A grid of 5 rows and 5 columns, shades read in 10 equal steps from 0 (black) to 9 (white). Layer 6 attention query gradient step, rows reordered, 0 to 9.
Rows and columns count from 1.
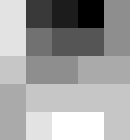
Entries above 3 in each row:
2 3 5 5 5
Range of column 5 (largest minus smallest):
2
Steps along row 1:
down down down up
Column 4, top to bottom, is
0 3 6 7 9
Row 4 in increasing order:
6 7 7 7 7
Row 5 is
6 8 9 9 7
